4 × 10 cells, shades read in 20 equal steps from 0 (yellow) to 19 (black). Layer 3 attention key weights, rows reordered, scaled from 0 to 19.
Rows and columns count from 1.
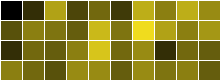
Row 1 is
19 15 5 13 10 14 4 8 4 7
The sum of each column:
54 43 37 39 22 44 18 37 30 35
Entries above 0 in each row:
10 9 10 10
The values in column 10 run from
6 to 11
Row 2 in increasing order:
0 3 5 6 8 8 9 9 11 12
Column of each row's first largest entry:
1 1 1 3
